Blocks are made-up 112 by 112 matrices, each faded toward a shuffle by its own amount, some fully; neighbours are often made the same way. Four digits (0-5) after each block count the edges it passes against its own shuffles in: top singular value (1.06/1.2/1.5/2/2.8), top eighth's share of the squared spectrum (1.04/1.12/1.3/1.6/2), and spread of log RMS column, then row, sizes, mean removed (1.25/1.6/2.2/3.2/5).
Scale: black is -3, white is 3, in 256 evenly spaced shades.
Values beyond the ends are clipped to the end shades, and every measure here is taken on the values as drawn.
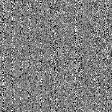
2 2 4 0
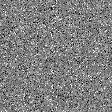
0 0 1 0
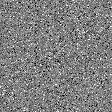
0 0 0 0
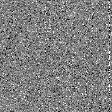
2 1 3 0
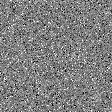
0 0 0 0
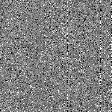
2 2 3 0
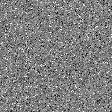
0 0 1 0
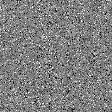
1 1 2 0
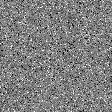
0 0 0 0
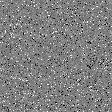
2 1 0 0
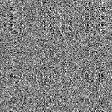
4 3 2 2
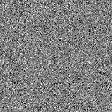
4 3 2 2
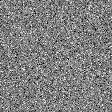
0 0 0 0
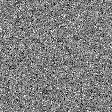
2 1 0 0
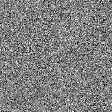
3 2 1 0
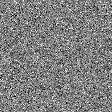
2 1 0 0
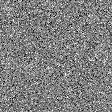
1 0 0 0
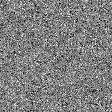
1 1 0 0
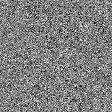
3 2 1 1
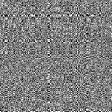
5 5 3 3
